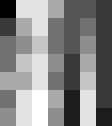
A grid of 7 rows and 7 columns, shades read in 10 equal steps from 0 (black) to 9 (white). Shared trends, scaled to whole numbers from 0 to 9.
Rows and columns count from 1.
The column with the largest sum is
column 3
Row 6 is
4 8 9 6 1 8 2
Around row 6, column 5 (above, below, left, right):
2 1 6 8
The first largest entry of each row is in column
2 3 3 3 3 3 3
